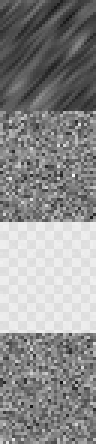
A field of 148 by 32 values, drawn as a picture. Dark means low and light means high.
The table splits into 4 rows of 1 panel. Panel 1,1: low, slanting up to the right. Panel 2,1: middling, fine-grained, strong in contrast. Panel 3,1: very high, checkered, faint in contrast. Panel 4,1: middling, fine-grained, strong in contrast.
